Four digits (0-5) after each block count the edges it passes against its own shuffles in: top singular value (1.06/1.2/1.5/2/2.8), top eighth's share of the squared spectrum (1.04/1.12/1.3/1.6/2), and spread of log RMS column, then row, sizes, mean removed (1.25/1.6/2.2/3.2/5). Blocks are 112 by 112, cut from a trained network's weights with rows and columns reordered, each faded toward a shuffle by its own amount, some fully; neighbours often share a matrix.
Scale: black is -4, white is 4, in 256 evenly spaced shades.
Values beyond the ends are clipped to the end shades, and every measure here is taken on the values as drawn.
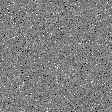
0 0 0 0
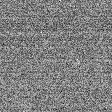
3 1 0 0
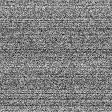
4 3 0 2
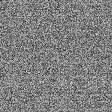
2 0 0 0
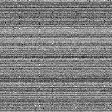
5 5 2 4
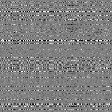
5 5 0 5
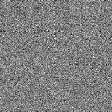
4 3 1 2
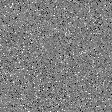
0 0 0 0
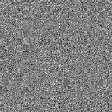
4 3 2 2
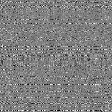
5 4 0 4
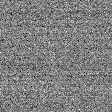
2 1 0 0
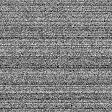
5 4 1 3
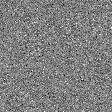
0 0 0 0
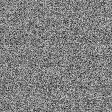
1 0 0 0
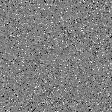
2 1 0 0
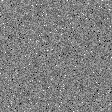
0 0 0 0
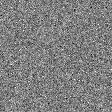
0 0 0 0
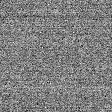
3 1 0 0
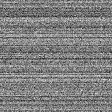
5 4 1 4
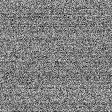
3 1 0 1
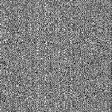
4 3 2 2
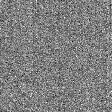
3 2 1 0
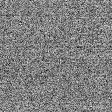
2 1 0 0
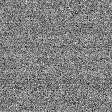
2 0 0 0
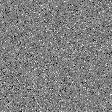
1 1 0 0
